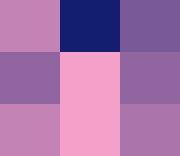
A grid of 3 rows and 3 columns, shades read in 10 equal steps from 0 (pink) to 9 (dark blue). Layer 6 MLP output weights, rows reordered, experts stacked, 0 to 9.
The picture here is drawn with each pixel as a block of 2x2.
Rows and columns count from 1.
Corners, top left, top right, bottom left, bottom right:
2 5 2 3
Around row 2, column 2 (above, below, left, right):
9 0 4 4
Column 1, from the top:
2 4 2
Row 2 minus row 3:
2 0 1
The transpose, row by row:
2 4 2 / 9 0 0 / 5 4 3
